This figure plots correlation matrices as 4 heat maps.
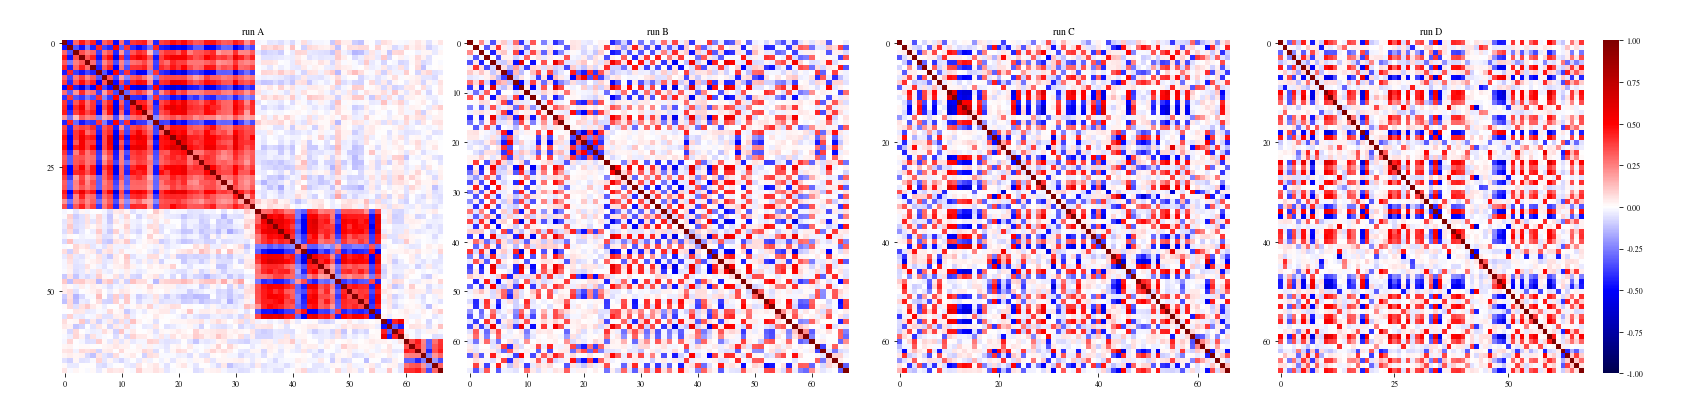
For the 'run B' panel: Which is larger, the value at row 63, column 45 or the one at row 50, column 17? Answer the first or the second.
the first
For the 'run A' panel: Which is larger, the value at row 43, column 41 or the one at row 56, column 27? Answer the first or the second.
the second
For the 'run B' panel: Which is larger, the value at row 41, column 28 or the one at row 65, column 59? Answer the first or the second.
the second
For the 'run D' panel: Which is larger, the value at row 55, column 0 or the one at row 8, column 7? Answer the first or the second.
the first
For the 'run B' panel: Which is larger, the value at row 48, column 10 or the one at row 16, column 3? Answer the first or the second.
the first
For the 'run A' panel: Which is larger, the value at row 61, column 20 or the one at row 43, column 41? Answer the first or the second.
the first
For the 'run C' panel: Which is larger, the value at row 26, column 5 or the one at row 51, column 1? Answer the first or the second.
the first
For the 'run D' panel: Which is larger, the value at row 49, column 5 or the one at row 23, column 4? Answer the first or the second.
the second
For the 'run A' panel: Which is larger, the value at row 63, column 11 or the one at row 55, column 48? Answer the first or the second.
the first
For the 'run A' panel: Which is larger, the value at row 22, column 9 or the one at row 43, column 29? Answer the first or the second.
the second
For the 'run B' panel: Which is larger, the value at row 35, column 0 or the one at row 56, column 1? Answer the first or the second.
the first
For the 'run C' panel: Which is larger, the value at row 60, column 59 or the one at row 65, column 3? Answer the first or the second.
the second
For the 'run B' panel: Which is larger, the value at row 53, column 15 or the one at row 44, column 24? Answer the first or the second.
the second
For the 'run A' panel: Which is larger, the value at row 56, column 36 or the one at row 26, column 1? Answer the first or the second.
the first
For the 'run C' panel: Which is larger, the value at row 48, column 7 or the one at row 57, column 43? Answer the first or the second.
the second
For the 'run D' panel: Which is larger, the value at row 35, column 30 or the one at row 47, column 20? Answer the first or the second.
the second
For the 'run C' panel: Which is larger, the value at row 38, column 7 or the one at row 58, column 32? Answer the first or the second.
the first
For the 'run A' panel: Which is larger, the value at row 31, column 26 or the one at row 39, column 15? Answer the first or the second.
the first
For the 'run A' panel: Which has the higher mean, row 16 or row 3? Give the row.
3
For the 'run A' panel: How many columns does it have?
67
